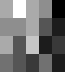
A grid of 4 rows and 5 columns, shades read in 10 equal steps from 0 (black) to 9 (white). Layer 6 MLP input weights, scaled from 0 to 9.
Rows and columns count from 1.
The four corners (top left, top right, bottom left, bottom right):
6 0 4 1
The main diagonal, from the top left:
6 5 7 4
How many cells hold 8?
0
